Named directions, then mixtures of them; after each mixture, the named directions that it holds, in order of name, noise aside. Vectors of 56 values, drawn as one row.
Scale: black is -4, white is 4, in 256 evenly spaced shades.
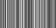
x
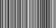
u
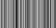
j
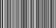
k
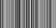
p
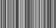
j, x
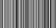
j, k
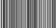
k, u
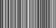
u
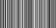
j, x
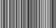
u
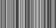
j, x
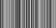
p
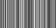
x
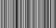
j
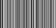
k, p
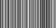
u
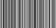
j, k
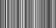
u, x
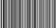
k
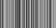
p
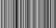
j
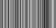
j, u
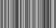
j, u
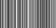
j, u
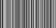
k, p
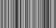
j, u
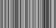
j, u
